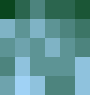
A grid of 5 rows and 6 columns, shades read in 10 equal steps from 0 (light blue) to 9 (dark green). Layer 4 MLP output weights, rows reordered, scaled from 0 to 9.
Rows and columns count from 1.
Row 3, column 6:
5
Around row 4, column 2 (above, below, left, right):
3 0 5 4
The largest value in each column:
9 7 5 7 7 8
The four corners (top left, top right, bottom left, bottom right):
9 8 3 1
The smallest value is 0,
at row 5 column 2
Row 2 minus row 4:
-3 3 -2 0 1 5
